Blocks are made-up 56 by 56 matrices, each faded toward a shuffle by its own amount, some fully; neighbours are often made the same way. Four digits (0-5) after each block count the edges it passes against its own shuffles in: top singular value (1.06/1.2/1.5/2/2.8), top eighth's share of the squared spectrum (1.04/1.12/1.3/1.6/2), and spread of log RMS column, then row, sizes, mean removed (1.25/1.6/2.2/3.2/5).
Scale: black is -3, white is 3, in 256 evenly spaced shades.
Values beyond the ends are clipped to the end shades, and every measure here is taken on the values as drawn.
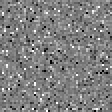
1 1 0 0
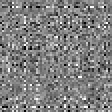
4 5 3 3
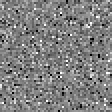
1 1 0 0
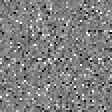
2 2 0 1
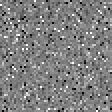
2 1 0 0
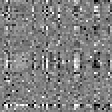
4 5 3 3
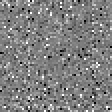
3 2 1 0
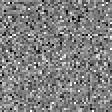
3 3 0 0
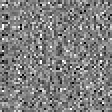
3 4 2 2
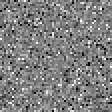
0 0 0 0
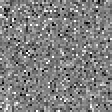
0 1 0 0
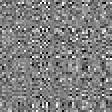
4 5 3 3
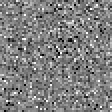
3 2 0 1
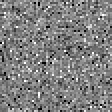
0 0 0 0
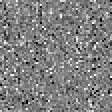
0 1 2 0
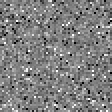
0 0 0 0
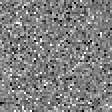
0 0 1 0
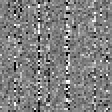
2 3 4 0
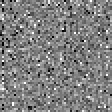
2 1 2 0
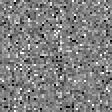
1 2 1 0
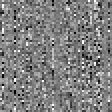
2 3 4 0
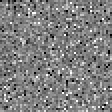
0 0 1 0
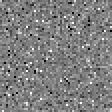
0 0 0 0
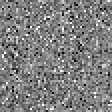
0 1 1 0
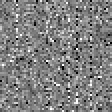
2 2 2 0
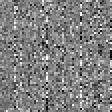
2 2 3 0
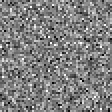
0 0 0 0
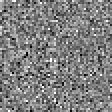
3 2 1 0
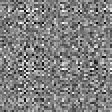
4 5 3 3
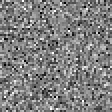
2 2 0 0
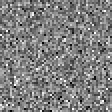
2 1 0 0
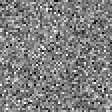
0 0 0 0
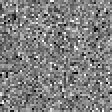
2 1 0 0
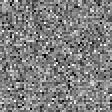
1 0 0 0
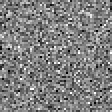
2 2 0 0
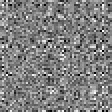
4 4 3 2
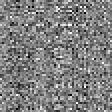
4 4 2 2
